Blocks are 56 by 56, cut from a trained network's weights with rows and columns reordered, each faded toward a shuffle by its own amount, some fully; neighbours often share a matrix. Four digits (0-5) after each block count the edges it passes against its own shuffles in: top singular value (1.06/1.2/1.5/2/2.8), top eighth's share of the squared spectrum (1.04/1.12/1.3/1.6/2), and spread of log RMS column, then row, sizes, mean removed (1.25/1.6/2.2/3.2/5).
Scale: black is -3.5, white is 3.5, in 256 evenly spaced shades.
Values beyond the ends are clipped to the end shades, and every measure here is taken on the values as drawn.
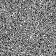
0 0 0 0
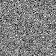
0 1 0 0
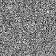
2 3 1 1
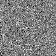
1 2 1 0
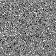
0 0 0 0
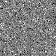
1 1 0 0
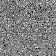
0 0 0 0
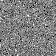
0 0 0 0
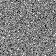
1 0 0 0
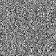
3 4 2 2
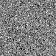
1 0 0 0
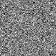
2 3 1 1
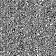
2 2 0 0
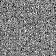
0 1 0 0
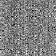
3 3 1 2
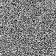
2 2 0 0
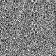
3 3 1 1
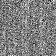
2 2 0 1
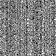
3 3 1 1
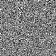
2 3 1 1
